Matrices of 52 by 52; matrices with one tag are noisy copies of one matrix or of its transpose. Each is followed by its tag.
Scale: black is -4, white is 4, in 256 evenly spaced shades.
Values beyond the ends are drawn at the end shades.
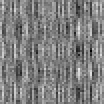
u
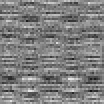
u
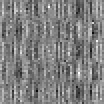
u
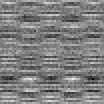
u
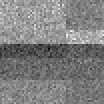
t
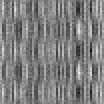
u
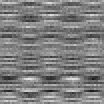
u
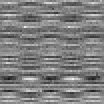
u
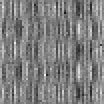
u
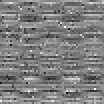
u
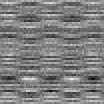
u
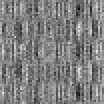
u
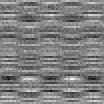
u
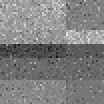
t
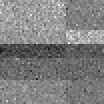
t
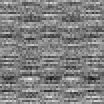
u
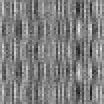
u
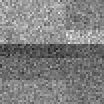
t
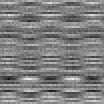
u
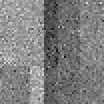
t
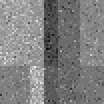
t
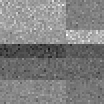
t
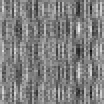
u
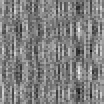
u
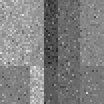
t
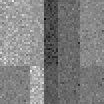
t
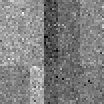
t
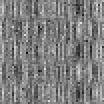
u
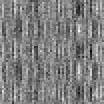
u
